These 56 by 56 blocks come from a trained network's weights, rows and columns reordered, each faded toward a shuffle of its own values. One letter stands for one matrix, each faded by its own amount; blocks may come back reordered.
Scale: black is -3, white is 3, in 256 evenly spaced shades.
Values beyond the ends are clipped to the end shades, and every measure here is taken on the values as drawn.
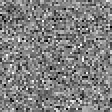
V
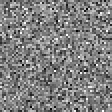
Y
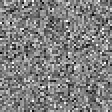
V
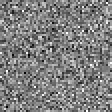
Y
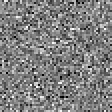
V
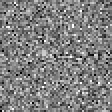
V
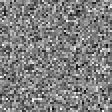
Y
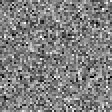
V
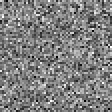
Y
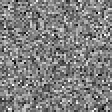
Y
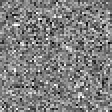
V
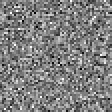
Y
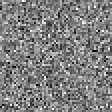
V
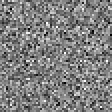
Y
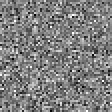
V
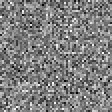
Y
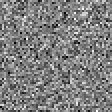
Y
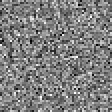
Y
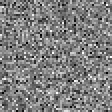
V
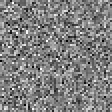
Y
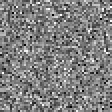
V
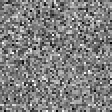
Y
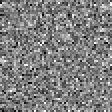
V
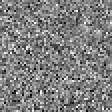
V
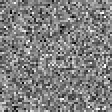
Y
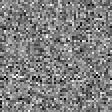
V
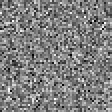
Y
